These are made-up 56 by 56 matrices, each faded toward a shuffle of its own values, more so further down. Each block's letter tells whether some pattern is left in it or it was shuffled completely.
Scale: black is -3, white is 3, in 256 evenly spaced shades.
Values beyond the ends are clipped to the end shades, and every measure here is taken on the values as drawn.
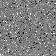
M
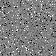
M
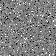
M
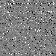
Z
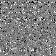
Z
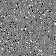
M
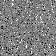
M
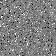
M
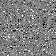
Z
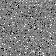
M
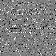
Z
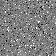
M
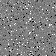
M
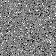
M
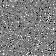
M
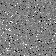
M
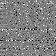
Z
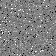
M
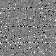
Z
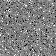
M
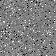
M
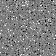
M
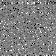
Z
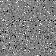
Z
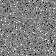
M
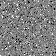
M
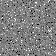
M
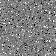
M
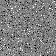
M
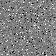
M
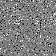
Z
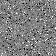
M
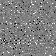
Z
